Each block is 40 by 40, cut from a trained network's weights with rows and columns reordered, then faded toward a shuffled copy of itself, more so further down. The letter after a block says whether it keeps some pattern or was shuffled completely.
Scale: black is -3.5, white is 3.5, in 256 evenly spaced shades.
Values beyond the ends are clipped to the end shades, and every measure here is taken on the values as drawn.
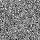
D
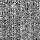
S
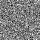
D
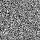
D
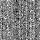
S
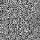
S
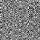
S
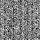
S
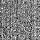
S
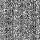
S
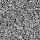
D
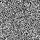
D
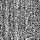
S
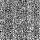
S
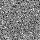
D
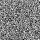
D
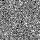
D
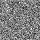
D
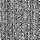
S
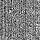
S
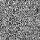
S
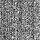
S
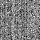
S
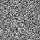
S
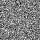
D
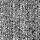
S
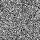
D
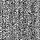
S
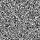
D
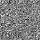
S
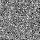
D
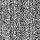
S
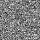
S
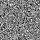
D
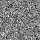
D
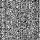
S
